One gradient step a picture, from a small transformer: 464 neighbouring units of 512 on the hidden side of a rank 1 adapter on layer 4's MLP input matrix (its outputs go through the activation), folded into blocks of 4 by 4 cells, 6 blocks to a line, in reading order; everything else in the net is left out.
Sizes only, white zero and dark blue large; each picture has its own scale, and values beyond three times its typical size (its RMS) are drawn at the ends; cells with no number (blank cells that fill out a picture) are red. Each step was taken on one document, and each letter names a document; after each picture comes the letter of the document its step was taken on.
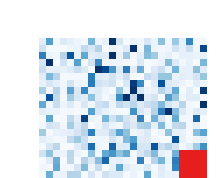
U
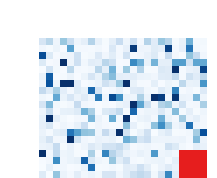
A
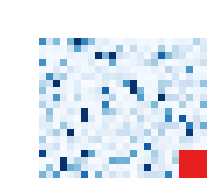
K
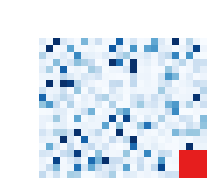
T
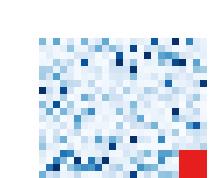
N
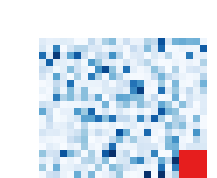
U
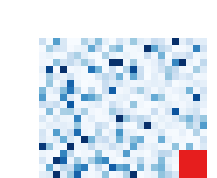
N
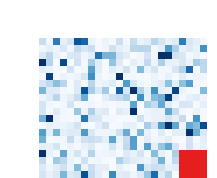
K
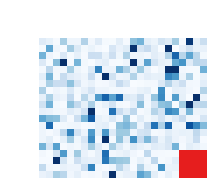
A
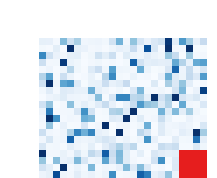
A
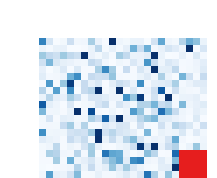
U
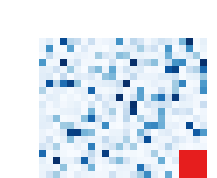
A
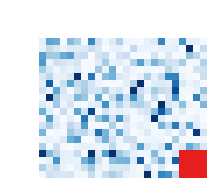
U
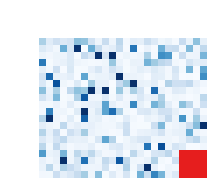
K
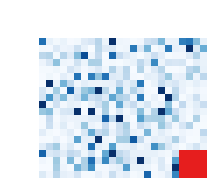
U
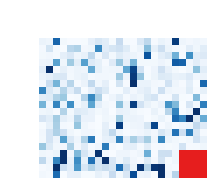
N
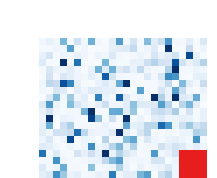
A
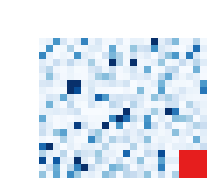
T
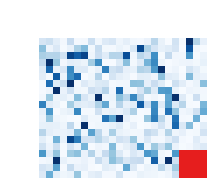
U
